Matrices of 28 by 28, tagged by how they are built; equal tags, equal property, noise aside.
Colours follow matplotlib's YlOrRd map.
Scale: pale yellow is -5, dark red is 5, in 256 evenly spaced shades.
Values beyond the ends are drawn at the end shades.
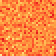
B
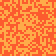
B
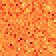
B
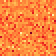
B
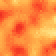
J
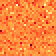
B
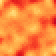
J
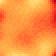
J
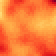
J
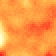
J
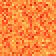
B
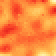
J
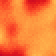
J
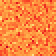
B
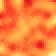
J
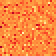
B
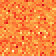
B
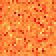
B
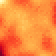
J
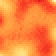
J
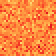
B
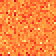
B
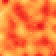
J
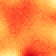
J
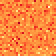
B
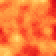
J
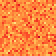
B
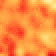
J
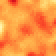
J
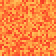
B
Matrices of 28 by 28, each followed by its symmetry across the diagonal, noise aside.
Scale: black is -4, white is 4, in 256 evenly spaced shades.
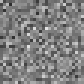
symmetric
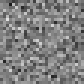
neither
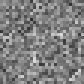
symmetric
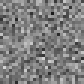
neither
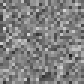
neither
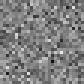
antisymmetric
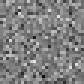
neither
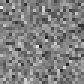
antisymmetric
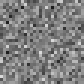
symmetric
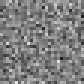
antisymmetric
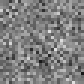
antisymmetric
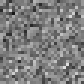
symmetric
